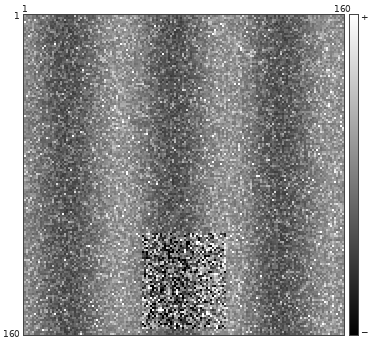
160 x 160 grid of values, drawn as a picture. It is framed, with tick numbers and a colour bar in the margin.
There is no overall slope. In the bottom middle lies a patch that is rougher than the rest. The bottom middle is the roughest part. The halves do not mirror each other. Upright stripes repeat 3 times across the table.
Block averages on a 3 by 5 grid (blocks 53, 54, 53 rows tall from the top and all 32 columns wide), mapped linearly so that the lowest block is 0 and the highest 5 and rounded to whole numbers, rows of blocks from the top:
0 5 0 3 3 | 0 5 0 3 3 | 0 5 0 3 3
